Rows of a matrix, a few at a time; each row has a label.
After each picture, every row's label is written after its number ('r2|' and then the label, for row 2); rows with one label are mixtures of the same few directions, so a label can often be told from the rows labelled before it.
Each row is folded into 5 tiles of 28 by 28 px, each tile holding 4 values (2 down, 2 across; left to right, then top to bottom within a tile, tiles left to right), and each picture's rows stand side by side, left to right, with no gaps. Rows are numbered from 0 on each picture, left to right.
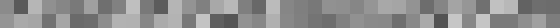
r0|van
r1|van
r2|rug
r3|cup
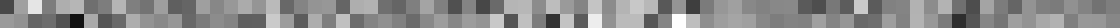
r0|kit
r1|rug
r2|cup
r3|kit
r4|cup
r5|rug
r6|van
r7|kit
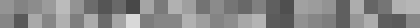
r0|kit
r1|rug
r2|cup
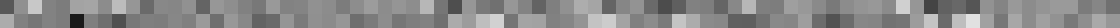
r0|kit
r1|cup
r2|kit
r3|kit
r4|rug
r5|rug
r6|kit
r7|cup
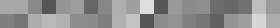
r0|rug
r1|van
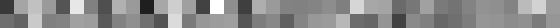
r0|cup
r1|cup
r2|van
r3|rug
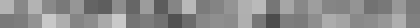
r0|rug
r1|rug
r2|rug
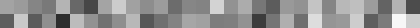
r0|cup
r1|van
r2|cup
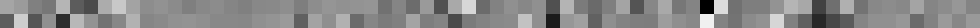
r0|cup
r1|rug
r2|kit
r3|rug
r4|cup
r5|van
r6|van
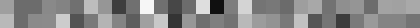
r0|cup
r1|cup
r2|kit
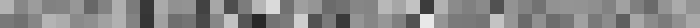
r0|rug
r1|cup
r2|kit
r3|van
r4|cup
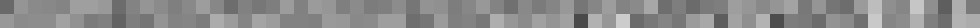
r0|van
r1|kit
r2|rug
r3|kit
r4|kit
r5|kit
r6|cup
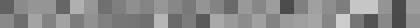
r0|cup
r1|kit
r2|van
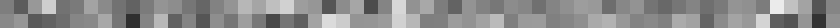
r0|rug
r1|kit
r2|rug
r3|kit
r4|rug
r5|van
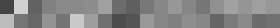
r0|van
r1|kit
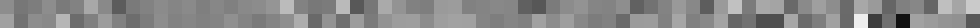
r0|cup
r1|cup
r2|cup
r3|rug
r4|van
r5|kit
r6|kit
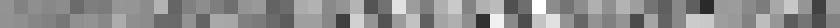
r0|van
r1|van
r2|cup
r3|cup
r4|kit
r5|van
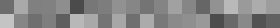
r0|van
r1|kit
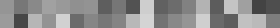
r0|kit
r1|cup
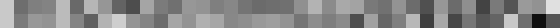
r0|cup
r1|kit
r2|kit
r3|cup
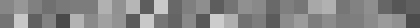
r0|kit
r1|van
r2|rug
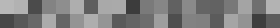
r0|van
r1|cup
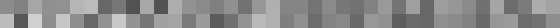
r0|cup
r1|van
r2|cup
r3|cup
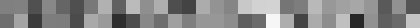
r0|cup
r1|rug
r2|kit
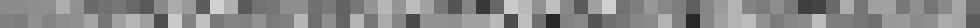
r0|kit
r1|cup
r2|kit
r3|kit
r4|rug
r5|rug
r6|rug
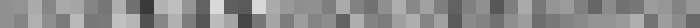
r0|cup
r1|cup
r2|cup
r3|cup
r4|kit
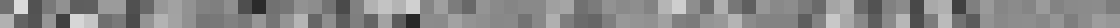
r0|van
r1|rug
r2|kit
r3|rug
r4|rug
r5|rug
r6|cup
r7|cup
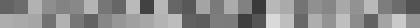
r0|van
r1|rug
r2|cup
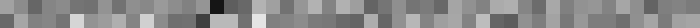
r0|kit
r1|van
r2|kit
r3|van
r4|kit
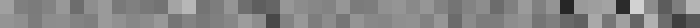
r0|cup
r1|rug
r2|cup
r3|cup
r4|cup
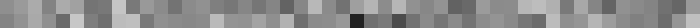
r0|cup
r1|kit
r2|kit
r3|rug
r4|rug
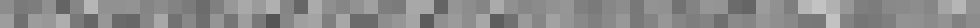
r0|kit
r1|kit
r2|van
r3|van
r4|cup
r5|rug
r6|rug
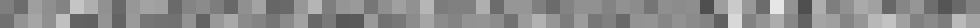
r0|van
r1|van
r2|kit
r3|cup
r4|kit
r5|cup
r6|rug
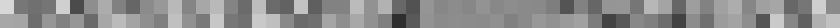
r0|cup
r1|cup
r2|van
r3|cup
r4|rug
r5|cup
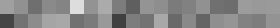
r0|van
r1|cup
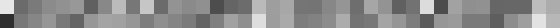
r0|van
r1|van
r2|cup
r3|van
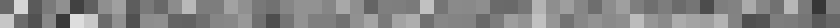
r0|van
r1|rug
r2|kit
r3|van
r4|kit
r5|rug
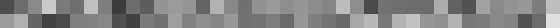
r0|rug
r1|cup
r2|kit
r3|rug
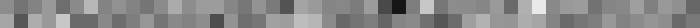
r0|kit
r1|kit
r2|rug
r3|rug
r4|van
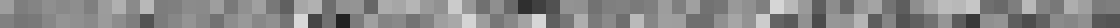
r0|rug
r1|van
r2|kit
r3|rug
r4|kit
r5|van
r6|kit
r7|rug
